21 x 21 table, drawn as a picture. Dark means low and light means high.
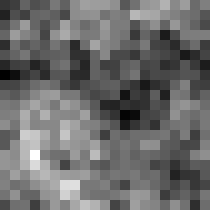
The halves do not mirror each other. The histogram is bell-shaped. The field is mottled with small blotches. On average the colour sits 40% of the way up the scale. The bottom left is the ninth with the highest average.
